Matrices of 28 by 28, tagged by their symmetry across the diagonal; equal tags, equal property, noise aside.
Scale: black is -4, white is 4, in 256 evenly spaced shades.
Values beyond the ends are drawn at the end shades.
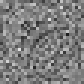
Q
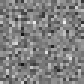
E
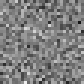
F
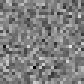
F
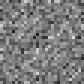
Q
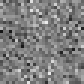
E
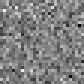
F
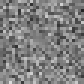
E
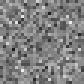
Q
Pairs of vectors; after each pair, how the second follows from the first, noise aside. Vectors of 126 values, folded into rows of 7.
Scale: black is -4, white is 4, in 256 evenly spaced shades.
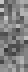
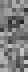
reversed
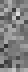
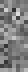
copied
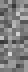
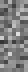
copied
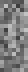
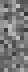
sign-scrambled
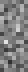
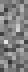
copied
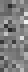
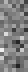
reversed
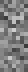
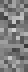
copied
